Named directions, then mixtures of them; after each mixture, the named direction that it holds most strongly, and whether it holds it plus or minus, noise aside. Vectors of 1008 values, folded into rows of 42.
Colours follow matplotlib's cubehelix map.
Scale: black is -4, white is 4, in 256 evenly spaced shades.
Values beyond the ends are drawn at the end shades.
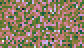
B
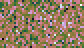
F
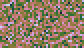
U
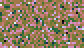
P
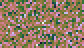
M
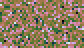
P, plus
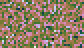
B, plus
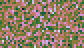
B, plus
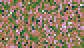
F, plus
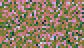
M, minus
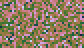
U, minus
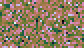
P, plus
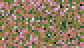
F, minus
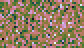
F, plus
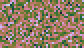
U, plus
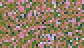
M, minus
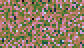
B, minus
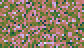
M, minus
